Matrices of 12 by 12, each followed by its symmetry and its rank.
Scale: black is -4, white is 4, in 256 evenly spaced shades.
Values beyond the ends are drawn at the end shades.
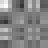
symmetric, rank one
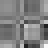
symmetric, rank one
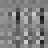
neither, rank two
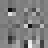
neither, rank two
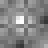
symmetric, rank two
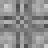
symmetric, rank two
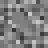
antisymmetric, full rank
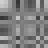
symmetric, rank one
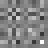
symmetric, rank two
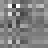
neither, rank two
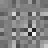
symmetric, rank two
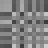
symmetric, rank one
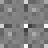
symmetric, rank two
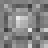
symmetric, rank two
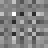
symmetric, rank two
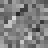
antisymmetric, full rank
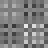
symmetric, rank one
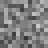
antisymmetric, full rank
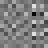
neither, rank two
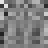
neither, rank two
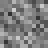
antisymmetric, full rank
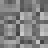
neither, rank two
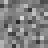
antisymmetric, full rank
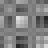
symmetric, rank one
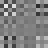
symmetric, rank one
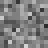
antisymmetric, full rank
